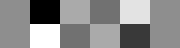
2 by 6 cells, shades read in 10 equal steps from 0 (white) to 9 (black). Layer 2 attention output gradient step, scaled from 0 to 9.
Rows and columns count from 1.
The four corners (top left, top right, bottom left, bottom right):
4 4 4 4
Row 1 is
4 9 3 5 1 4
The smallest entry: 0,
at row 2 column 2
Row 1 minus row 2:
0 9 -2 2 -6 0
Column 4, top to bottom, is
5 3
